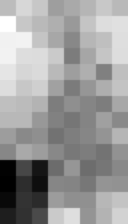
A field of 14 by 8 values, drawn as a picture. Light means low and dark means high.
The bottom left is the ninth with the highest average. The halves do not mirror each other. Values change most from cell to cell in the bottom left. The ninth with the lowest average is the top left. In the bottom left lies a patch that is higher than the rest.
